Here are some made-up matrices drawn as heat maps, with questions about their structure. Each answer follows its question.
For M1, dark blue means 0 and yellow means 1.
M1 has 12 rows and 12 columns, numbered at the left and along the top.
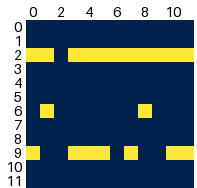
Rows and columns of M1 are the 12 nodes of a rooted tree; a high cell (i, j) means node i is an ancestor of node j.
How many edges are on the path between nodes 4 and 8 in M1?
4
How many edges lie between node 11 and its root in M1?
2
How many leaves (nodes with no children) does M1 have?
9
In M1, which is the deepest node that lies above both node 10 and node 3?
9
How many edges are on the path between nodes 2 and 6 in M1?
1
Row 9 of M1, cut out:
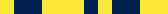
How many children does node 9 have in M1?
7
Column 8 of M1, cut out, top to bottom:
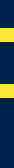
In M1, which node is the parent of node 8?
6
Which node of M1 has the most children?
9
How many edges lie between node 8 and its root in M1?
2
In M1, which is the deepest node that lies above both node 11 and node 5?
9
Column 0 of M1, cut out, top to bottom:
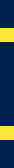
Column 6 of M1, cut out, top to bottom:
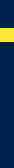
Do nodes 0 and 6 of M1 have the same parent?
no
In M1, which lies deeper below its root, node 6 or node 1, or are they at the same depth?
node 1
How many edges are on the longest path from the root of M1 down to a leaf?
2
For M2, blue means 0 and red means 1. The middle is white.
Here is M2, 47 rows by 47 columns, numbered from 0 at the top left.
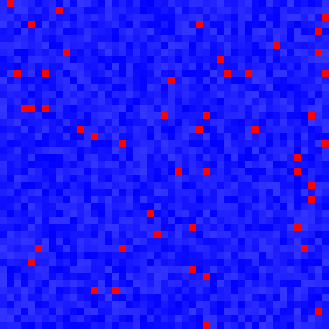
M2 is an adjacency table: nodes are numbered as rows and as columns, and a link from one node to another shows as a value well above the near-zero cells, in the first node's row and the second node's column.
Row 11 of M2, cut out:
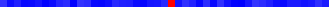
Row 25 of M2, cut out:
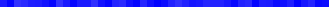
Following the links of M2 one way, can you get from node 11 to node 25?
yes
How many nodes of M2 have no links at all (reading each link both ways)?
4
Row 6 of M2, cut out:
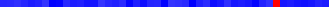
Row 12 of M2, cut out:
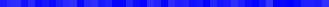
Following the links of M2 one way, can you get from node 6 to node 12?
no
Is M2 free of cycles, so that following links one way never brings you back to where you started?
yes
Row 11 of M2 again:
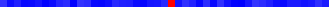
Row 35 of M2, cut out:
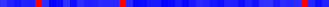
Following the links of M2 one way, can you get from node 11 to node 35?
no
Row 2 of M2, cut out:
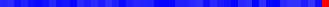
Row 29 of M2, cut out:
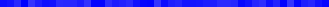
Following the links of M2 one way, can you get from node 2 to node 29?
yes
